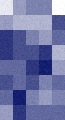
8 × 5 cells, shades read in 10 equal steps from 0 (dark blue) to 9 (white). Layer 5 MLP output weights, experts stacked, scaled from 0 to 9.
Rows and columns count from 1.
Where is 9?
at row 1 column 5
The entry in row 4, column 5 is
6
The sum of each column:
28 22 26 28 35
